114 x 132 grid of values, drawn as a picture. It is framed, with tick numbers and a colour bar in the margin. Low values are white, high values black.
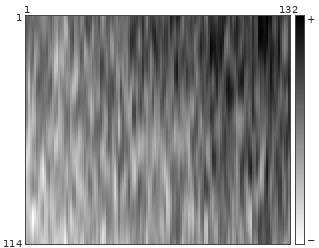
The bottom left is the ninth with the lowest average. Values rise toward the top right. The top right is the ninth with the highest average. The grain runs up and down.
